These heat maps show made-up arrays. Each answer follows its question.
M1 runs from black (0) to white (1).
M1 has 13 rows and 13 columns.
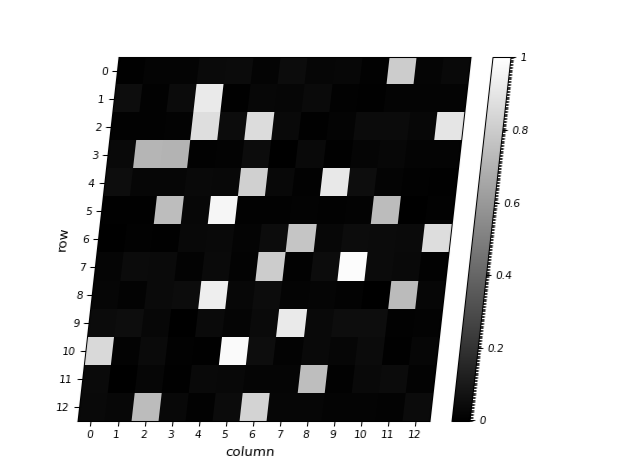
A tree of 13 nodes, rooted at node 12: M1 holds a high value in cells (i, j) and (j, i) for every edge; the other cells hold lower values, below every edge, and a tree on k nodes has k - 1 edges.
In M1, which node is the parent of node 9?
7
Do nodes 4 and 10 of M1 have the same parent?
yes
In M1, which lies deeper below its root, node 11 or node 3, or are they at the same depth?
node 11
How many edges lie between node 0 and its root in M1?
4
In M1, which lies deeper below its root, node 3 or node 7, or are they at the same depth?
the same depth
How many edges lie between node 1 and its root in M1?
3
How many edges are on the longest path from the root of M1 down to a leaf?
5
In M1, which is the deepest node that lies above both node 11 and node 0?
5
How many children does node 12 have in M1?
2
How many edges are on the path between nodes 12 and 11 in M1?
5
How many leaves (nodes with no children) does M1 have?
4
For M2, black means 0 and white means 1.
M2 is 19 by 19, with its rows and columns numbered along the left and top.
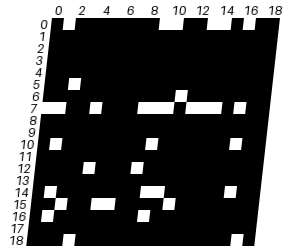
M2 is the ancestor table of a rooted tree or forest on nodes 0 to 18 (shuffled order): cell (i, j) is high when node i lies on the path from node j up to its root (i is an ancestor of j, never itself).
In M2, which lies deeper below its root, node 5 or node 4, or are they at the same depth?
node 4
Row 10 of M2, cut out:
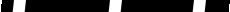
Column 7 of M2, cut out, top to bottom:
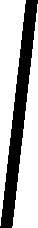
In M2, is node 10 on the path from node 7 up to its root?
no
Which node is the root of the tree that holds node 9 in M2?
7
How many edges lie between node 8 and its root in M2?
2
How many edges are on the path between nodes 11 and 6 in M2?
1
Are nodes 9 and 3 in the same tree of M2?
no
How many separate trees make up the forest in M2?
3
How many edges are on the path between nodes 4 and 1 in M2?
7
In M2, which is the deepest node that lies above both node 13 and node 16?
0
